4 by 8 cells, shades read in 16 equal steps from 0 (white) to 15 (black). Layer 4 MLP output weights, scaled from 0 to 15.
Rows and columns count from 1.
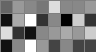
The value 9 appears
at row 1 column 1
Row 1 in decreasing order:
9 8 7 7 7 6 6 2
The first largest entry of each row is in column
1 6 3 1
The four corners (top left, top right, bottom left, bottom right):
9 6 14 11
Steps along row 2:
down down up down up down up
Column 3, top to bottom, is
7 0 14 0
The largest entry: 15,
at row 2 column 6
